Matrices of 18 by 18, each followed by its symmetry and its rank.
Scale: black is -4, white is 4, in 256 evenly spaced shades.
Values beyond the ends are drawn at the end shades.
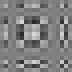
symmetric, rank one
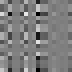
neither, rank one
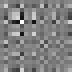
symmetric, rank two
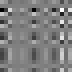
neither, rank one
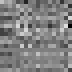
neither, rank three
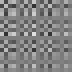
symmetric, rank one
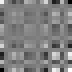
symmetric, rank one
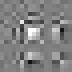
symmetric, rank two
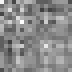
symmetric, rank three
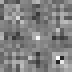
symmetric, rank three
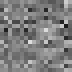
neither, rank three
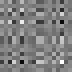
symmetric, rank two
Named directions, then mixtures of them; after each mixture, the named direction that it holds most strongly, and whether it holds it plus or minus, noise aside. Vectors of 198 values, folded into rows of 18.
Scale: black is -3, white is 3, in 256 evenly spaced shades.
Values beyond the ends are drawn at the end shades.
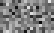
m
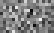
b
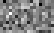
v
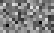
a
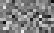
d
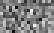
b, minus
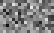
a, plus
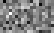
v, plus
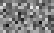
a, plus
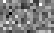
v, minus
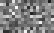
m, minus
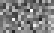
b, minus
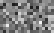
a, minus
